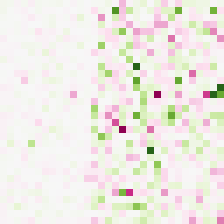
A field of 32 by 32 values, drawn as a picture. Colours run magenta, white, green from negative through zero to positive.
No single row or column stands out from its neighbours. A few values lie far out on both sides of the bulk. A vertical seam about 40% of the way across splits the table, and the left part is calmer. No regular stripes run through it. Overall the values sit about 50% of the way up the scale. There is no overall slope. Neither half mirrors the other.
